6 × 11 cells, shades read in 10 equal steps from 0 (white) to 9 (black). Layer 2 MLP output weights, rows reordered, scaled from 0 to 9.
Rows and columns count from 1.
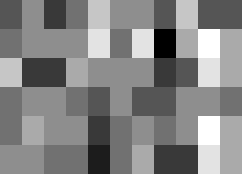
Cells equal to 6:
8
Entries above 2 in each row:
9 8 9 11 10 10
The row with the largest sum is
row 4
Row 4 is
5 4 4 5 6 4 6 6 4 4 5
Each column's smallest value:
2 3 4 3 1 4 1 5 2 0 3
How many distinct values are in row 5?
5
